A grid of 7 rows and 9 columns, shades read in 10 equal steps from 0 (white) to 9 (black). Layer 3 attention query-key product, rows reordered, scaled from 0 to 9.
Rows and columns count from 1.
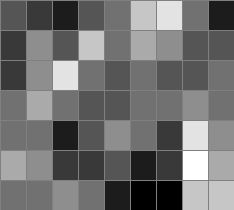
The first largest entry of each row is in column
3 1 1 4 3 6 6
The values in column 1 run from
3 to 7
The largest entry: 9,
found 2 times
